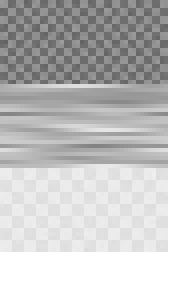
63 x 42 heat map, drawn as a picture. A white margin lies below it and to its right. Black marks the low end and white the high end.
The table splits into 3 rows of 1 panel. Panel 1,1: middling, checkered. Panel 2,1: high, streaked across. Panel 3,1: very high, checkered, faint in contrast.
